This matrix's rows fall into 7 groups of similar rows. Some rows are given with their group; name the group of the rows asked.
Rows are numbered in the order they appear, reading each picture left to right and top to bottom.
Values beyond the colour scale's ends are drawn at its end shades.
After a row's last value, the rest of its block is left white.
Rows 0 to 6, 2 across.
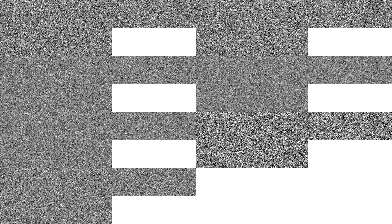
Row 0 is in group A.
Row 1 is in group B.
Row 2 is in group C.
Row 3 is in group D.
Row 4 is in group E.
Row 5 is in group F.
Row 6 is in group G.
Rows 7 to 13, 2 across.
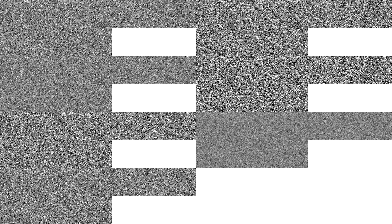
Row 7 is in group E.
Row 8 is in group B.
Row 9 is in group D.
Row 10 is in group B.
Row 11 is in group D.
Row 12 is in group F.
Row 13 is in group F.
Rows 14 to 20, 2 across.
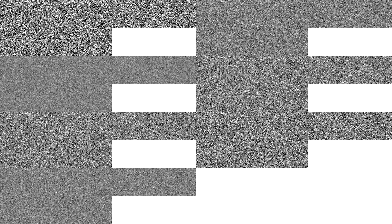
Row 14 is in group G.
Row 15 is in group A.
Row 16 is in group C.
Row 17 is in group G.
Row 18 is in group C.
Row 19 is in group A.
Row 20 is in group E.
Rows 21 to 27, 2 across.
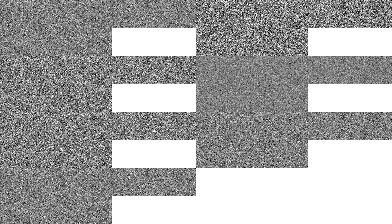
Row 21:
F
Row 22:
C
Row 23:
D
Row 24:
B
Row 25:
G
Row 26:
B
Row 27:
F
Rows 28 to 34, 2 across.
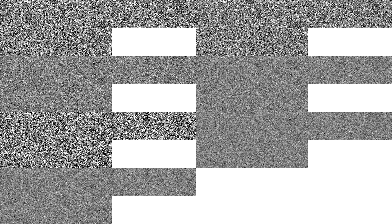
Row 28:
E
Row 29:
E
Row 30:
B
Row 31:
G
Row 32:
F
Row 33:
B
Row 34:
F
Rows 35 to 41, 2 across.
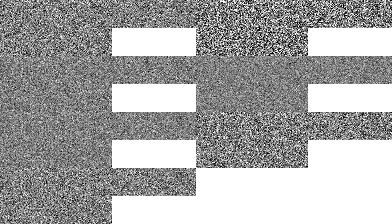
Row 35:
G
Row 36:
E
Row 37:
F
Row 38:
B
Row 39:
E
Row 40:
D
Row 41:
E
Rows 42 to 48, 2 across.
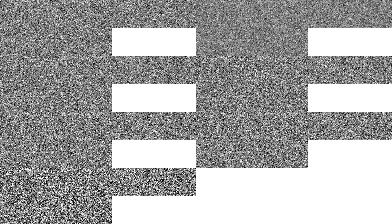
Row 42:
G
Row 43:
D
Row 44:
B
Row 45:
C
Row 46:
D
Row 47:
D
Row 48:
C
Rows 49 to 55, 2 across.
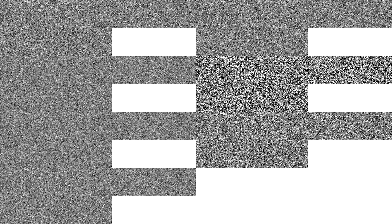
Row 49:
E
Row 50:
D
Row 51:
B
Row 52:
C
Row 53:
A
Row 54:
E
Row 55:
E
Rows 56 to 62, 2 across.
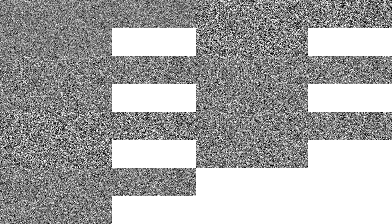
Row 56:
A
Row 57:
B
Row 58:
B
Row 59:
E
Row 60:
F
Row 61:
B
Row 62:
A
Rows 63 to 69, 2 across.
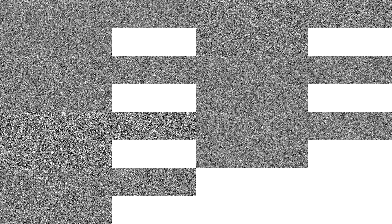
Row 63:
E
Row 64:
G
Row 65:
G
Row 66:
A
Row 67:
D
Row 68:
F
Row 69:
C
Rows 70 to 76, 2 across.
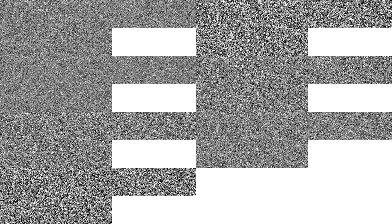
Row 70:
C
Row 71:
D
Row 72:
G
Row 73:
C
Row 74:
D
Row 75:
D
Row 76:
A
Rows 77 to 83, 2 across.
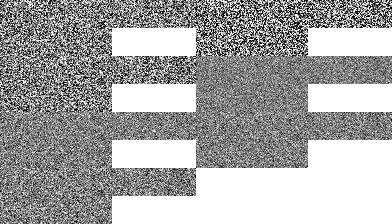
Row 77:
C
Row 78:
A
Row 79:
B
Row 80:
A
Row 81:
G
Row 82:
B
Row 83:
B
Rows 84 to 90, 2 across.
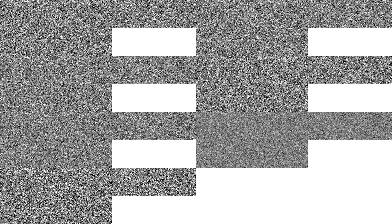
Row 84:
G
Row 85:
G
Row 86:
E
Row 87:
D
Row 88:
A
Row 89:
A
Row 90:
C
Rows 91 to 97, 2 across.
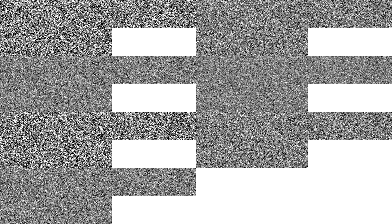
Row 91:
G
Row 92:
A
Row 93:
A
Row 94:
B
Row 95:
B
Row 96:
A
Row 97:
A
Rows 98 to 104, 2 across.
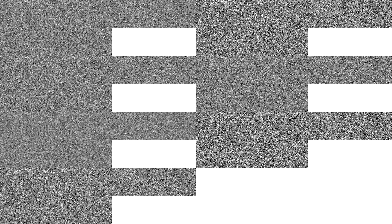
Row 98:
E
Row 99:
C
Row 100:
G
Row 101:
A
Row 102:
E
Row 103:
B
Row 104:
C
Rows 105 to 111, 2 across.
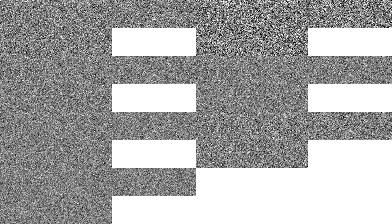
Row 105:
G
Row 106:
F
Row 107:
D
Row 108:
D
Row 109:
G
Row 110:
D
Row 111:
A
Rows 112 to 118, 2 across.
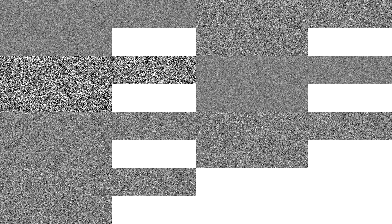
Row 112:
B
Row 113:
D
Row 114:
F
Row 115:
D
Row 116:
G
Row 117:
C
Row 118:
E
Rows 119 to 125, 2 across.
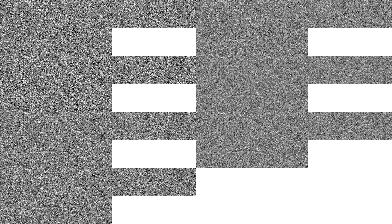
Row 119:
C
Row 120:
C
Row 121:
B
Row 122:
G
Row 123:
B
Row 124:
G
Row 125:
A
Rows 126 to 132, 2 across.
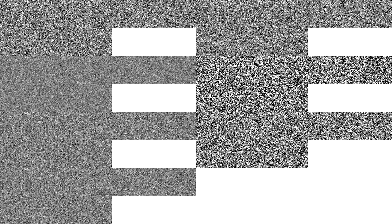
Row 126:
D
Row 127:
F
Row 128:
D
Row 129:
B
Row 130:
E
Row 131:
G
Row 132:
E
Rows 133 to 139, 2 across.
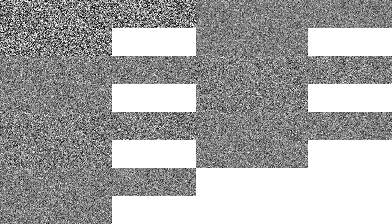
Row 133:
A
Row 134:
C
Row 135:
D
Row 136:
G
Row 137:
A
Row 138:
D
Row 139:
C
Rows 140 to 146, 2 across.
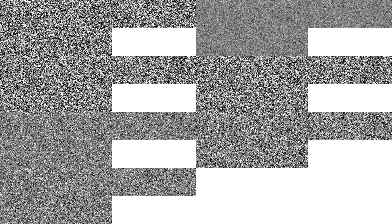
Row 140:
A
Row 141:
F
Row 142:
B
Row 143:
B
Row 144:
D
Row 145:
F
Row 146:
C
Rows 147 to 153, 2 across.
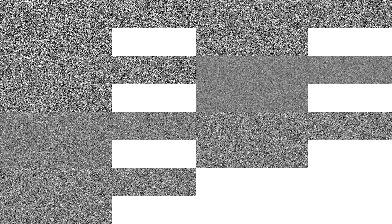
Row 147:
C
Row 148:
B
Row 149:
E
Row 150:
F
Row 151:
C
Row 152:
D
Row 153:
G
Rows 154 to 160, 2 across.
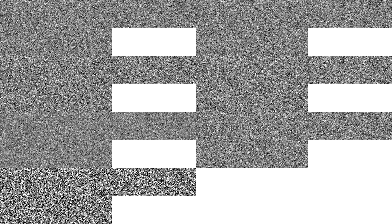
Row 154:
A
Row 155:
B
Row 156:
A
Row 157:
F
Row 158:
C
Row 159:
D
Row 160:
E
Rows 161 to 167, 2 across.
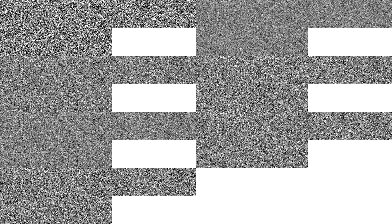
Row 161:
G
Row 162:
F
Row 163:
B
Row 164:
E
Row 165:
B
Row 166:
F
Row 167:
A
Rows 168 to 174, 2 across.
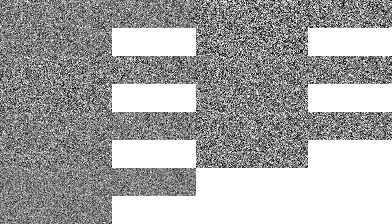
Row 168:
D
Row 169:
F
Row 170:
E
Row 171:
D
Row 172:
C
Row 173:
G
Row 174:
E
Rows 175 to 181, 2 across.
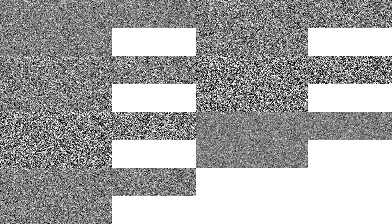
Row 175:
B
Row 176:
A
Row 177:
F
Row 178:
A
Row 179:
G
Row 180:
D
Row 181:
A
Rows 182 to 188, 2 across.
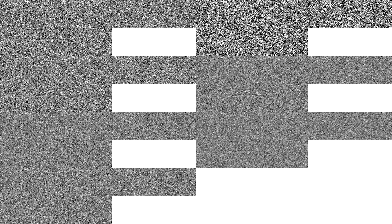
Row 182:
D
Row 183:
F
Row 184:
G
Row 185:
G
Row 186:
C
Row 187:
D
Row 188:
E
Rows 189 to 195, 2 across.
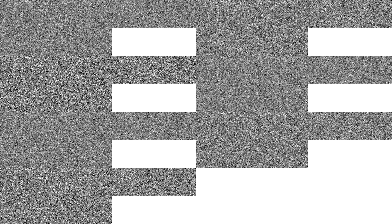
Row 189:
C
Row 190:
F
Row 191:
A
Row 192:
D
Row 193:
B
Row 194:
G
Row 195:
C
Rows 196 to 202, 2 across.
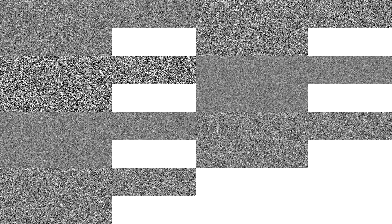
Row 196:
C
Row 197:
C
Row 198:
B
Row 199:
E
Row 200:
E
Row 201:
D
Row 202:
G
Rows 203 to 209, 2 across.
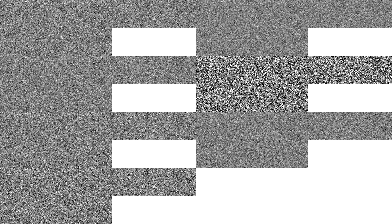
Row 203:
G
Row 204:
G
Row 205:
B
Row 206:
A
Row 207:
F
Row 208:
A
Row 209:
F
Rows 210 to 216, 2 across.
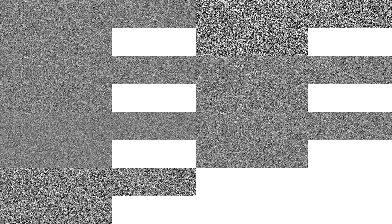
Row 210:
B
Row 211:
C
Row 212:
E
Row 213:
C
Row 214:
A
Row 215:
E
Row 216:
A
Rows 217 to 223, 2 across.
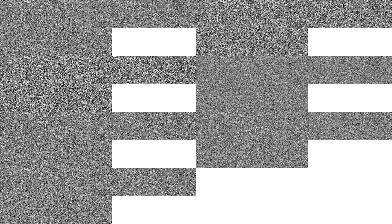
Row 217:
E
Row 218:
E
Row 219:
E
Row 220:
B
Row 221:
C
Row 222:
C
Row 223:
E
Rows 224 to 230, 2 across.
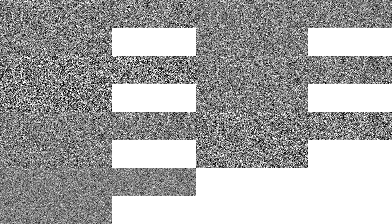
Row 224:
F
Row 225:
E
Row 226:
E
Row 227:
B
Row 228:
B
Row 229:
F
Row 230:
G
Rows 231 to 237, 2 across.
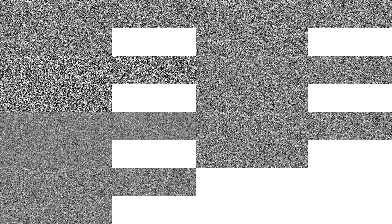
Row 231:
A
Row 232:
F
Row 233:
E
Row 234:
B
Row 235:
C
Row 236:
E
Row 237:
B
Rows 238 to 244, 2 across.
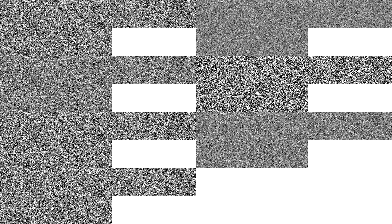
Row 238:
B
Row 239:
G
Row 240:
B
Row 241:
G
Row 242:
B
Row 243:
E
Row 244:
D
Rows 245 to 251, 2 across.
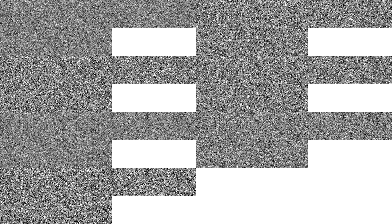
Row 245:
A
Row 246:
D
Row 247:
G
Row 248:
D
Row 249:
F
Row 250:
B
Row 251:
F
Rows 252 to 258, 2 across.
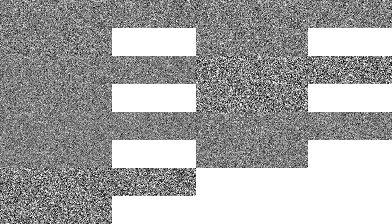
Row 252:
B
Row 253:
D
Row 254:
E
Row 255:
D
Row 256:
C
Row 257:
C
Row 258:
A
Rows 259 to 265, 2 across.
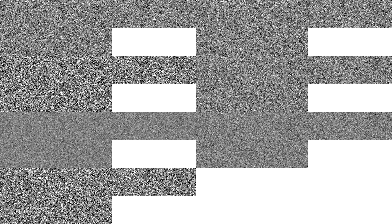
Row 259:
G
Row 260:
F
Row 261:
G
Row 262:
A
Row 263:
E
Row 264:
A
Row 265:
C
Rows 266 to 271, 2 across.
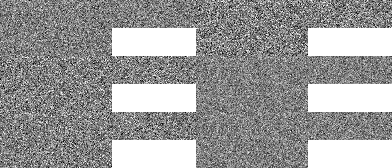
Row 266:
A
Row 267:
G
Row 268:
G
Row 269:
D
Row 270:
C
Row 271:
D
